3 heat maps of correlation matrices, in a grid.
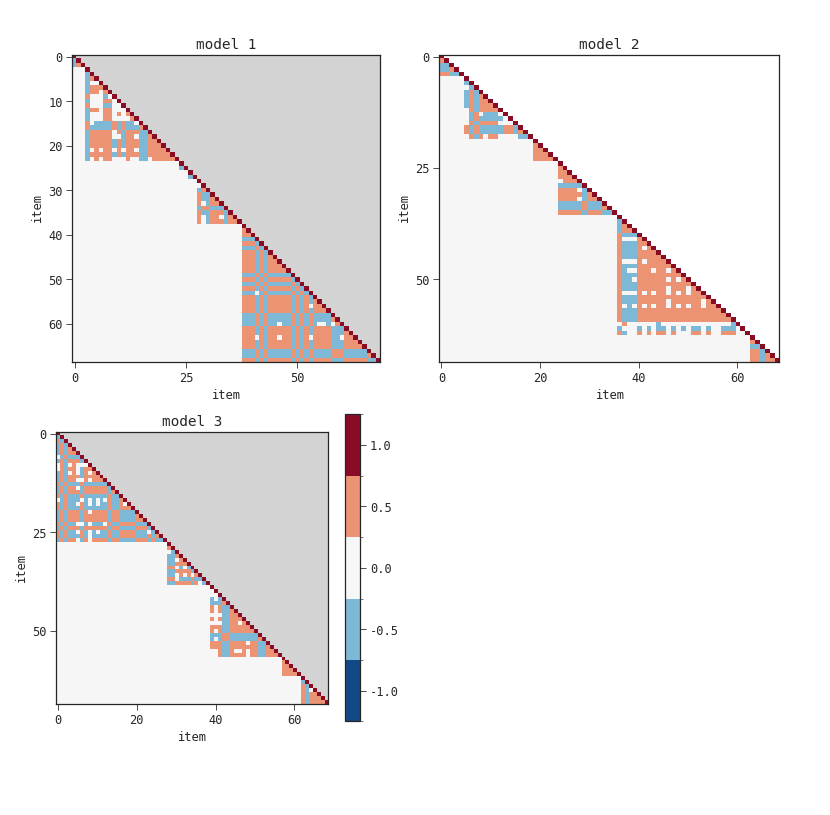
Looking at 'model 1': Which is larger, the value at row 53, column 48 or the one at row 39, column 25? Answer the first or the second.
the second
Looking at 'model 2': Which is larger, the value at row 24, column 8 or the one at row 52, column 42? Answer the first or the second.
the second
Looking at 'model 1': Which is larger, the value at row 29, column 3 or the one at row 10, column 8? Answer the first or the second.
the second
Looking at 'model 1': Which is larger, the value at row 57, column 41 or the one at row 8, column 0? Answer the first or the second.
the second
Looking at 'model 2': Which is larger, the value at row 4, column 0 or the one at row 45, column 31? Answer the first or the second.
the first
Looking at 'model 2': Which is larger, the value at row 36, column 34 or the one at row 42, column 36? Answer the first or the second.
the second
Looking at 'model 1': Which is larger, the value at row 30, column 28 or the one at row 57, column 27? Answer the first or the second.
the second
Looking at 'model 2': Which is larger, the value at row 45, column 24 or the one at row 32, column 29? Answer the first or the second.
the first
